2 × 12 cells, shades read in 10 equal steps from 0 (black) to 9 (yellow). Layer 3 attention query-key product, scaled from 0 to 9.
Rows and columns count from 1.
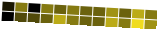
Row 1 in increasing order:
0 1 4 4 4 4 5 5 5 5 6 7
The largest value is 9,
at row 2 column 11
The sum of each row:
50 57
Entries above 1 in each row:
10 11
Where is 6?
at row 1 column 9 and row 2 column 12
